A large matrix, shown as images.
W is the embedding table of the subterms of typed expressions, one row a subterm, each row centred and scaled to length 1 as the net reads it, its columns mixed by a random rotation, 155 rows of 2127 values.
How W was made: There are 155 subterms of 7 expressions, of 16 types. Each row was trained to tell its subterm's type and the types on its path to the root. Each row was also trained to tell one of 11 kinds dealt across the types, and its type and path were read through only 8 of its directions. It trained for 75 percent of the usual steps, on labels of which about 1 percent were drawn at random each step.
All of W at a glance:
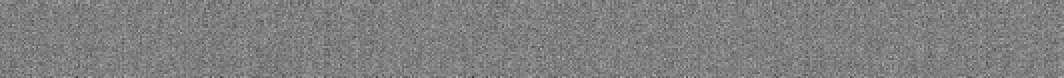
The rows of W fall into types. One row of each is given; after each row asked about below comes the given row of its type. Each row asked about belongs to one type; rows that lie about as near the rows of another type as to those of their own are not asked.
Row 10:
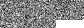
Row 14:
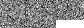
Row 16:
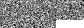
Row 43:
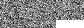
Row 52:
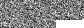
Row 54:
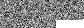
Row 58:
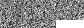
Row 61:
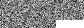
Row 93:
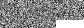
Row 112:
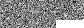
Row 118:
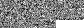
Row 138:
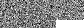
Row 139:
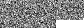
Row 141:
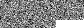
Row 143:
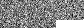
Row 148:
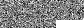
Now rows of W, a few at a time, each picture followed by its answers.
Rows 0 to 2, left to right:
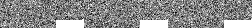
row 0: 118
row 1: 138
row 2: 118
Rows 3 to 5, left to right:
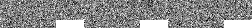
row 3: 148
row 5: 61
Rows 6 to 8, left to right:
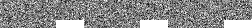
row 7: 16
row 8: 10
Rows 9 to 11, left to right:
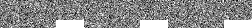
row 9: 141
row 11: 52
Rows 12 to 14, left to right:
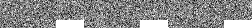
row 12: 16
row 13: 10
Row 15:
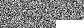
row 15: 61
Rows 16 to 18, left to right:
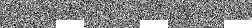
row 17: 10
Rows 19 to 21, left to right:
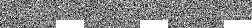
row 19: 148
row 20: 143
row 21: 118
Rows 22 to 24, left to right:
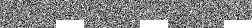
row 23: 148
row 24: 43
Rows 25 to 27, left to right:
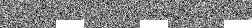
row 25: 16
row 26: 148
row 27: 148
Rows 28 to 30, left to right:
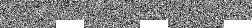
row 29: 118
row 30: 93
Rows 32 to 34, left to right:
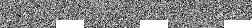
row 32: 58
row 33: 61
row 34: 54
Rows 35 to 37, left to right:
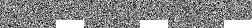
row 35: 139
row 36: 138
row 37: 143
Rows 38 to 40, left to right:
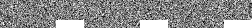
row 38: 14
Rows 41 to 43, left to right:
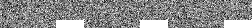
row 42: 112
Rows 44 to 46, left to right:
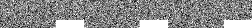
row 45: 141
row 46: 58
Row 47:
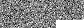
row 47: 112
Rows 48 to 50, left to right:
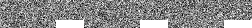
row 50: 54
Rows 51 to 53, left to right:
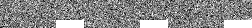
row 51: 61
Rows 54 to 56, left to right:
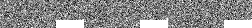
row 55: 54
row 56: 138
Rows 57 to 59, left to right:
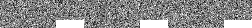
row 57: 93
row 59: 139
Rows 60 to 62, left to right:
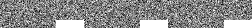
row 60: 93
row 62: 61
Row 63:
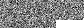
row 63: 139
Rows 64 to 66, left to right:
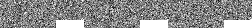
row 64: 58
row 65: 14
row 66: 141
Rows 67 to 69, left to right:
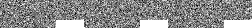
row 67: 138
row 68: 93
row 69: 118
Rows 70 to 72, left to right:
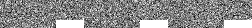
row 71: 61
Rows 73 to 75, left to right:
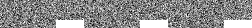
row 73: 58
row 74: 112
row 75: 14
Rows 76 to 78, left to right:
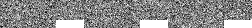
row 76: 61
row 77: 118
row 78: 54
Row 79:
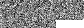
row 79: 54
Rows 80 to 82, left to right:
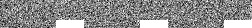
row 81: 118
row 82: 16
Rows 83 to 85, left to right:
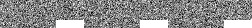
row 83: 14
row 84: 118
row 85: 61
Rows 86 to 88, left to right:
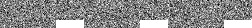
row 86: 118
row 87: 138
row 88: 58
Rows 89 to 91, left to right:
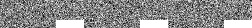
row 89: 148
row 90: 112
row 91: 16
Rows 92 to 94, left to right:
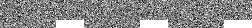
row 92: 143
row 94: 141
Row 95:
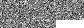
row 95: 143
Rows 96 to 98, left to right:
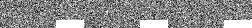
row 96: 93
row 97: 43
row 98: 138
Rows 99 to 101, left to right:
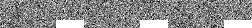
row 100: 10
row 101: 43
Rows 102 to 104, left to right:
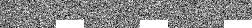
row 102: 148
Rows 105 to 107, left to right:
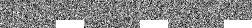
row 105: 10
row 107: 139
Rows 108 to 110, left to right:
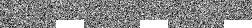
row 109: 43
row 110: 52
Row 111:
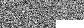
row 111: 43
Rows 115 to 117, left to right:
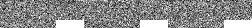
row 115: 10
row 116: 16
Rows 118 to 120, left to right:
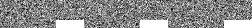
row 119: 16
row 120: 54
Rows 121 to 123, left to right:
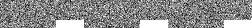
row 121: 141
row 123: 43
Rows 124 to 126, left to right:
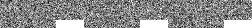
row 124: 112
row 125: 148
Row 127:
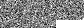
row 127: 54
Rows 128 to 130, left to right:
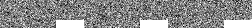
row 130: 112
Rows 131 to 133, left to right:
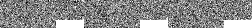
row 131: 10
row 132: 58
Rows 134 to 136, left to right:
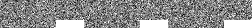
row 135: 138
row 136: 54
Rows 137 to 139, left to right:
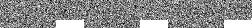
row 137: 141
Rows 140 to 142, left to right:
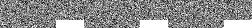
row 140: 54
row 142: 141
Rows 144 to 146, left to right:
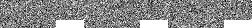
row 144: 141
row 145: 112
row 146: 52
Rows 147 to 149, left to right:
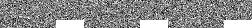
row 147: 138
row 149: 10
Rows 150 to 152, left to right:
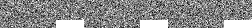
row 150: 148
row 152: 138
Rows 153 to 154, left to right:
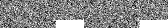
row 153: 61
